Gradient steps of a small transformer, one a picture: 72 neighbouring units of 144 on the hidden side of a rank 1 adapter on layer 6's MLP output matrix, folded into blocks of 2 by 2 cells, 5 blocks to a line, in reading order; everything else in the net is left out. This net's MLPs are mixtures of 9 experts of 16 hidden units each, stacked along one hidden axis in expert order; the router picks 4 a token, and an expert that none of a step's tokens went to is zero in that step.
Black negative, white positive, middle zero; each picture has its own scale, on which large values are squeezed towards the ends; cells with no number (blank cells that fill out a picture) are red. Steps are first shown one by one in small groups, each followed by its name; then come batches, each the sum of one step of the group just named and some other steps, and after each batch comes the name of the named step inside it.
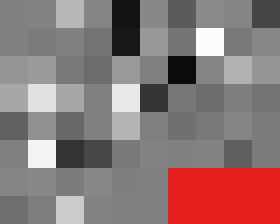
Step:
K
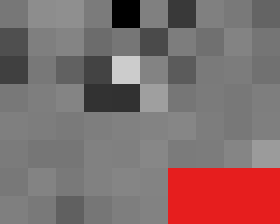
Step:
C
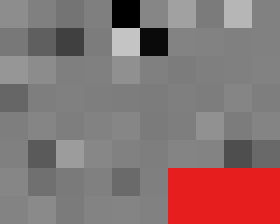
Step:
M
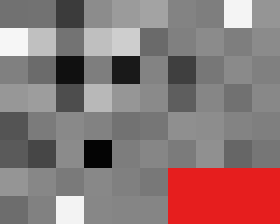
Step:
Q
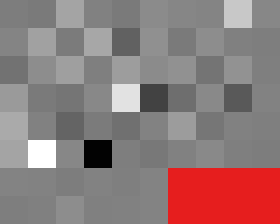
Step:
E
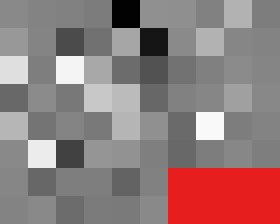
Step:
M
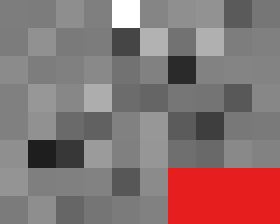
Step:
K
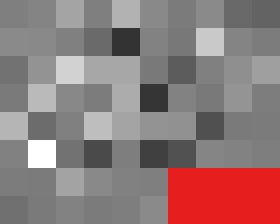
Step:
K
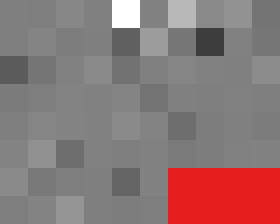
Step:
K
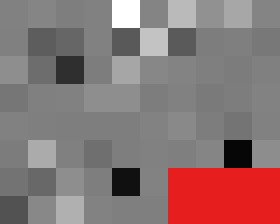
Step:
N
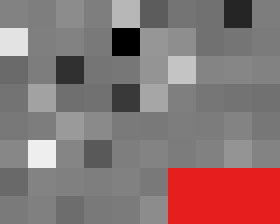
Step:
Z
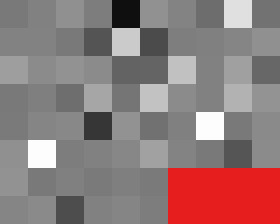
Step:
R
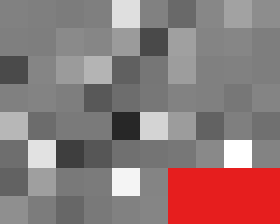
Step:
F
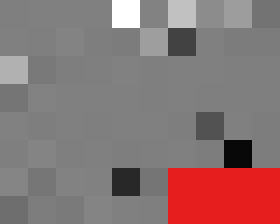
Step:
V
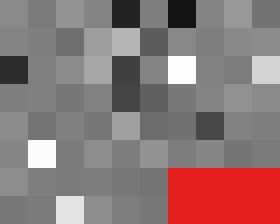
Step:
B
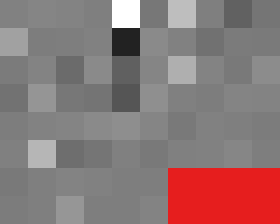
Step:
Z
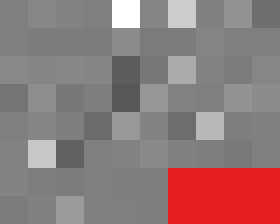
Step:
R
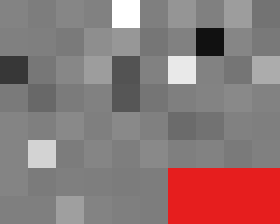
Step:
B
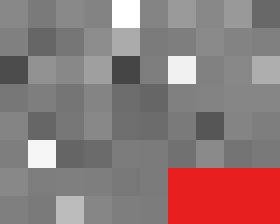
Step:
B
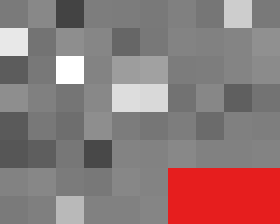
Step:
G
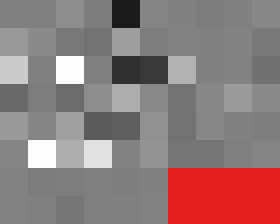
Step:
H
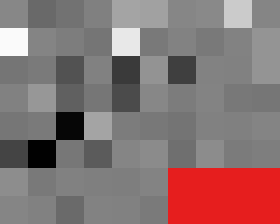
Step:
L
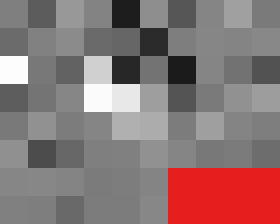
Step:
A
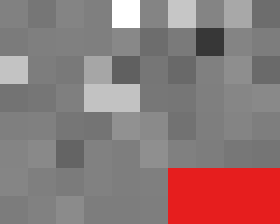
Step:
A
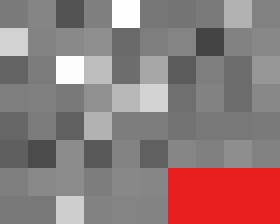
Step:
G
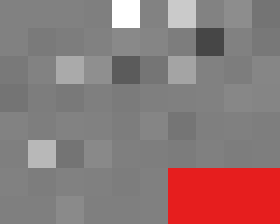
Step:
H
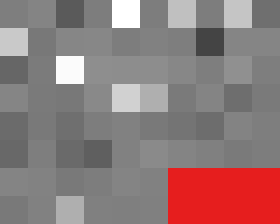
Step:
G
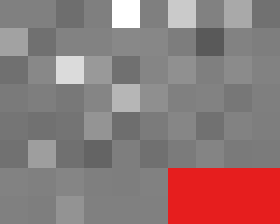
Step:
G
